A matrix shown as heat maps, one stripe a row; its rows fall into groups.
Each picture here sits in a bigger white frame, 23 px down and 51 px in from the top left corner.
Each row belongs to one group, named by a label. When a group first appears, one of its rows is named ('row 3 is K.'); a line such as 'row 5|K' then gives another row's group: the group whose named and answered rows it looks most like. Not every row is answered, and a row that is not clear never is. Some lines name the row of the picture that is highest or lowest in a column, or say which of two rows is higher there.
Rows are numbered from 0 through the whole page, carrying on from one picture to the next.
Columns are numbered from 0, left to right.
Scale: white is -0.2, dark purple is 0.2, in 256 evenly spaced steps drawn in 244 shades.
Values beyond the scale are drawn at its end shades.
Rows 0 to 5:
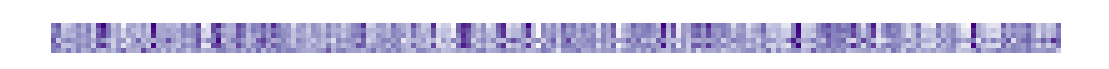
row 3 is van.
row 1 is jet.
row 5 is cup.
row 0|jet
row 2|jet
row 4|jet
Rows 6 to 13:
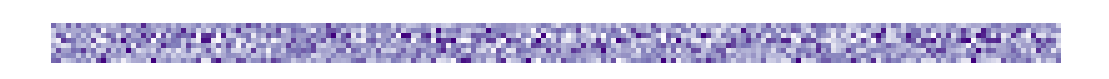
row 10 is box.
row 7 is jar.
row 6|cup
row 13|jet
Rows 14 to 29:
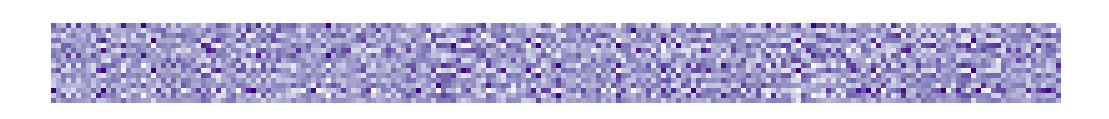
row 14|cup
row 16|box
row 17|jet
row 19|van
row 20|cup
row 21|jar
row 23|jet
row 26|jar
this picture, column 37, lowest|27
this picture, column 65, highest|15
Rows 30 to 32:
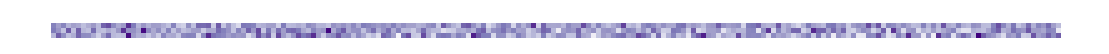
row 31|cup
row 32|van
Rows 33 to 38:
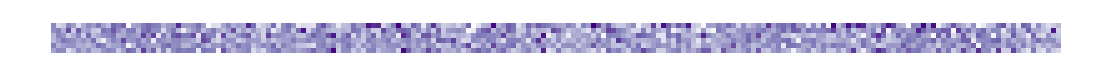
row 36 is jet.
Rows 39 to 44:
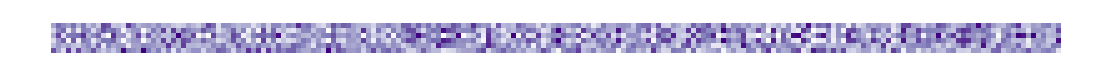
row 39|van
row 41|jar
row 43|jar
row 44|cup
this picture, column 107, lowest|41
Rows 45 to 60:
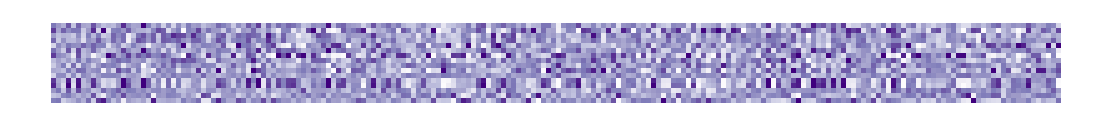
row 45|cup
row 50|cup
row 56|cup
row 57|cup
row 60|jet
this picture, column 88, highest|47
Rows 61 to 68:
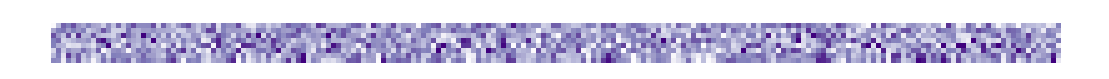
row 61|jar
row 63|cup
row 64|jet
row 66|jar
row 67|box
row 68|box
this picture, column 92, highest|61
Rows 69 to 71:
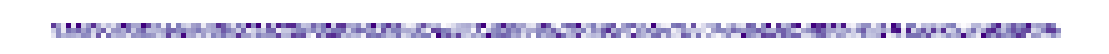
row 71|jar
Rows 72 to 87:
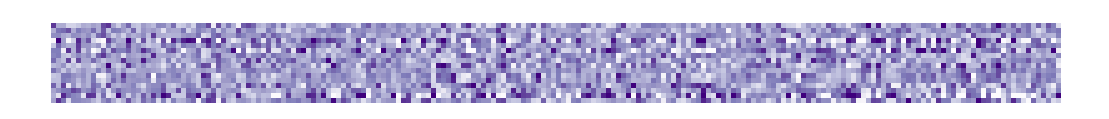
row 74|jet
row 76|van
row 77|box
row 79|cup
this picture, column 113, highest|82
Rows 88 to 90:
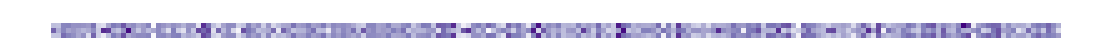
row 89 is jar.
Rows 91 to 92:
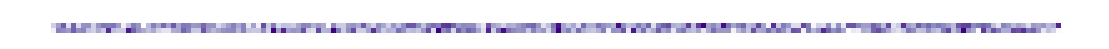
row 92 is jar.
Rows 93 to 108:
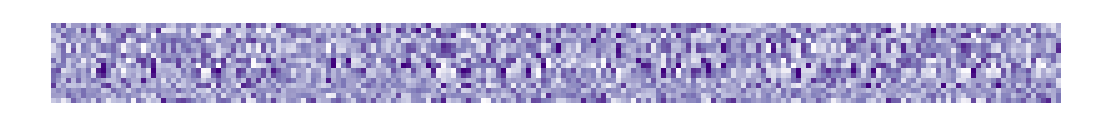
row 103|jet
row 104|cup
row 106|jar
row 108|box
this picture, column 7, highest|102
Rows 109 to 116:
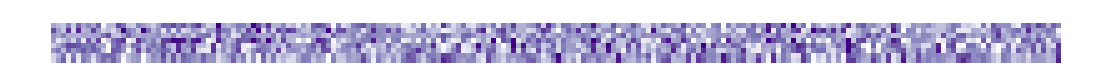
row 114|jar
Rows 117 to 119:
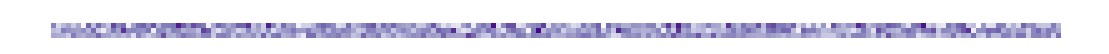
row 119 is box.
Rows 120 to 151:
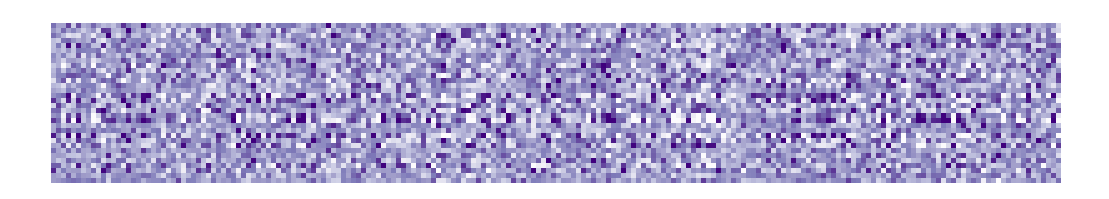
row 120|cup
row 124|box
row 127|box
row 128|box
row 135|cup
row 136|van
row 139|box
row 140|jar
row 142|cup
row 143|van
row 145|cup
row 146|jar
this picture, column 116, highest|144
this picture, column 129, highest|144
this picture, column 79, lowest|142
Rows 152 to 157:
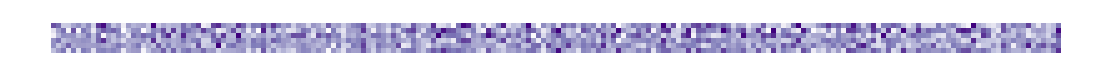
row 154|jar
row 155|jet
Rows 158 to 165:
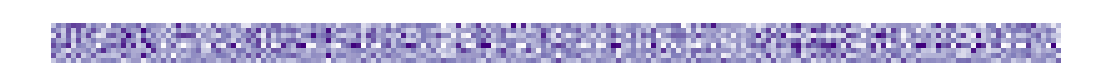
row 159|cup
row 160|van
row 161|cup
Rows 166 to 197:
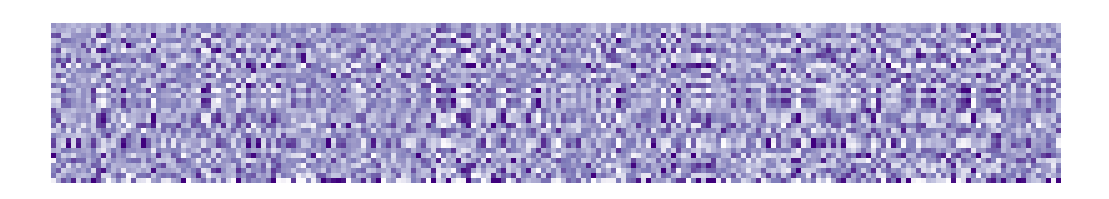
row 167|jar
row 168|jet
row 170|van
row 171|jet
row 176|van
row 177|box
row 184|jet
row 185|jet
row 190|cup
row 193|jar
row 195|jet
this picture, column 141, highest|197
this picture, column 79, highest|197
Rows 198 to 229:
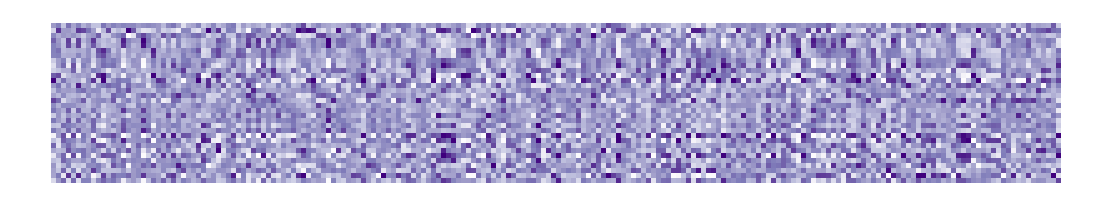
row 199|van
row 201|cup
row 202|cup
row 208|jet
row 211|van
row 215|cup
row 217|cup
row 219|cup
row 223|van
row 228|box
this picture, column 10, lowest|221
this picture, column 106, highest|209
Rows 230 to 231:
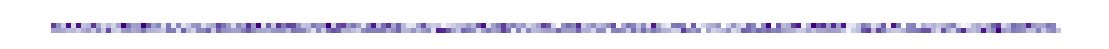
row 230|cup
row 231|jar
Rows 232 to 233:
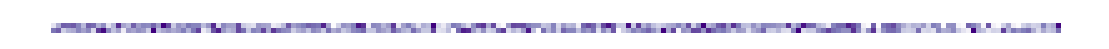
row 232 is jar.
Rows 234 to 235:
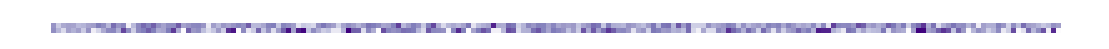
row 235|box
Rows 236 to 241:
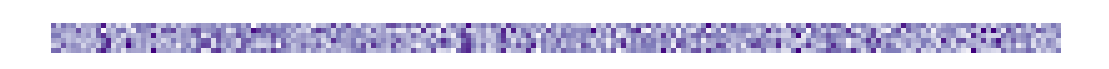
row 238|jet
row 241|jet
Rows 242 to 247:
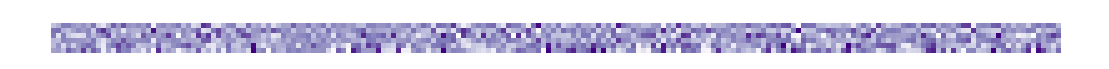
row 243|jet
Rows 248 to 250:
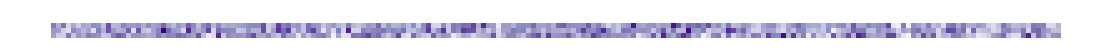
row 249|box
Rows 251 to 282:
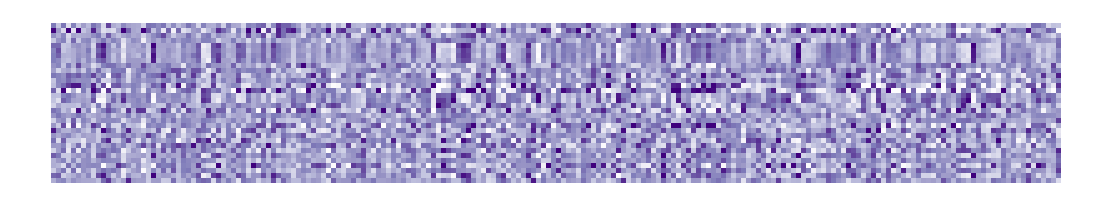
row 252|cup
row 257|jet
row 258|jet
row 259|box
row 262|jar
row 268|box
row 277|jet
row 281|jet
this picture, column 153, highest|252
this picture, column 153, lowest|264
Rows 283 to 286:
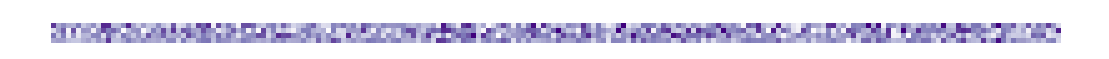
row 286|jar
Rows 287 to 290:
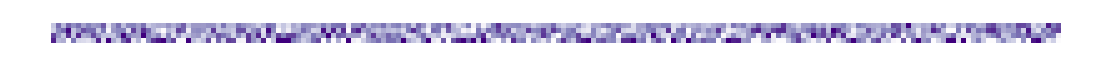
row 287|box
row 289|cup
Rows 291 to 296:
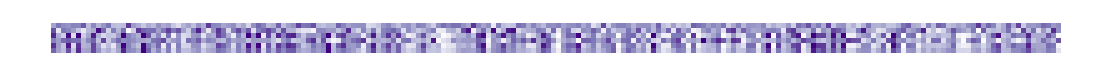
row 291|van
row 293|cup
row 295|cup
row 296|cup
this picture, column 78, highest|291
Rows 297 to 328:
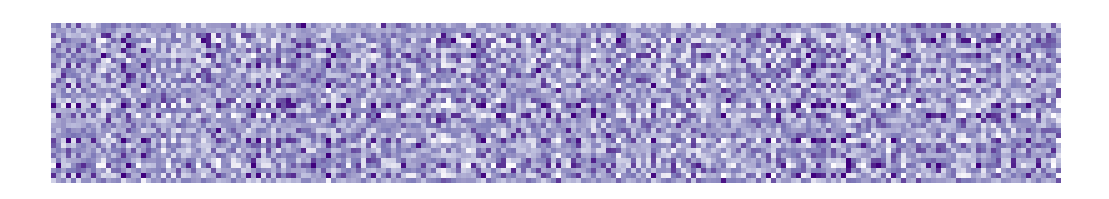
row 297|box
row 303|van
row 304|jar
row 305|cup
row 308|van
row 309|cup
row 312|box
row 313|cup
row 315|van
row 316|jar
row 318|van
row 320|cup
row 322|box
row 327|cup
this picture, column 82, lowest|300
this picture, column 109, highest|300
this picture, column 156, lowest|325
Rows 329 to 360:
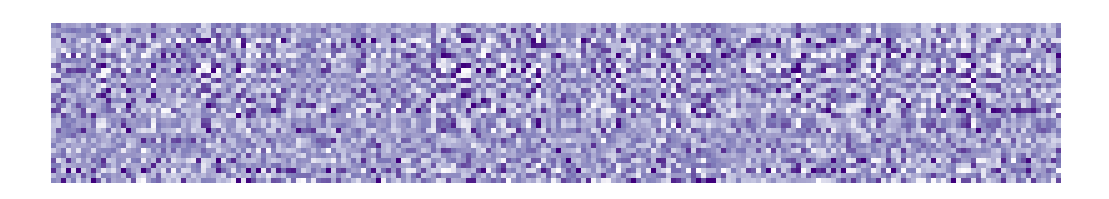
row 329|jet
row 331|jet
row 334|box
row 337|jet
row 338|jar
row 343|jet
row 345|van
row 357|jet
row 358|cup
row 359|van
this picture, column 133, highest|332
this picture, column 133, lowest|338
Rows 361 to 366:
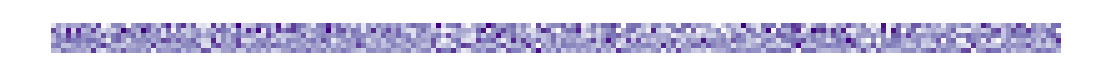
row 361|jar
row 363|box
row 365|jet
